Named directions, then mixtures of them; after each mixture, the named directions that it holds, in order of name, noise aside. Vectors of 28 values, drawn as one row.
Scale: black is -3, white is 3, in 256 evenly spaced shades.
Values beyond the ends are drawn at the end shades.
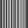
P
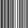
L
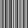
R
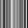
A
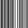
L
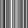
A, R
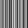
R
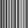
P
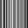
A, P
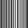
L, P, R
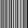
P, R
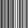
L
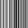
L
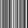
A, R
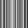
A, P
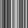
A, L, P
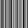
R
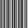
R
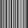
P, R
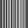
P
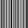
A, P, R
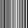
A, L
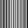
A, P, R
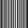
L, P, R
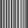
P
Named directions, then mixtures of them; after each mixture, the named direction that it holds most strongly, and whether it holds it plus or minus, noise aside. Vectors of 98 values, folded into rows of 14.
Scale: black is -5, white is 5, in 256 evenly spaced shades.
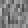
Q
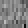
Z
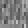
Z, minus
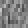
Q, plus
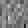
Q, minus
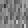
Z, minus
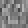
Q, minus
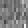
Z, minus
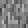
Q, minus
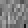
Q, minus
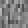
Q, plus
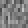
Q, minus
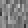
Q, minus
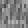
Q, minus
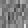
Q, plus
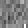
Z, minus
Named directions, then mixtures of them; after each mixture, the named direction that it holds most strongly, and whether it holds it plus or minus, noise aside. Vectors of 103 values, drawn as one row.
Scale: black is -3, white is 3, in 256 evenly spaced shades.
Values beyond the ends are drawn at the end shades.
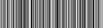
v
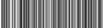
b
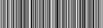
v, plus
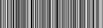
v, plus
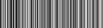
b, minus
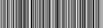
v, plus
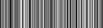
v, minus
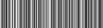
b, plus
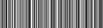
v, minus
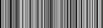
b, minus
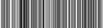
b, plus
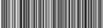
b, plus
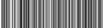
b, plus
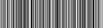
v, plus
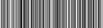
v, plus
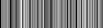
b, minus
